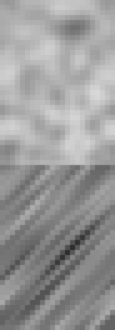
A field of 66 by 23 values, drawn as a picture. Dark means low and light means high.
The table splits into 2 rows of 1 panel. Panel 1,1: high, blotchy. Panel 2,1: middling, slanting up to the right.
